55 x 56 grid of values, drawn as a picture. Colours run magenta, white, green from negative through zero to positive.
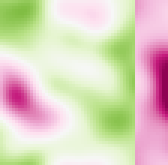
The left part is higher, up to a seam about 80% of the way across. There are no regular stripes. The ninth with the highest average is the top left. No lone cell stands out from its neighbours. Overall the values sit about 50% of the way up the scale.
